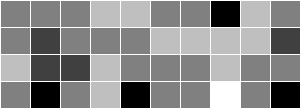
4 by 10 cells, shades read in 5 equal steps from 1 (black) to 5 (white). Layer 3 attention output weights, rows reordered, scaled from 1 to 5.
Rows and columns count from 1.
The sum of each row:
31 32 31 27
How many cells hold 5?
1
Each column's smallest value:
3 1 2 3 1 3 3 1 3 1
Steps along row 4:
down up up down up same up down down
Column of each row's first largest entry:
4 6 1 8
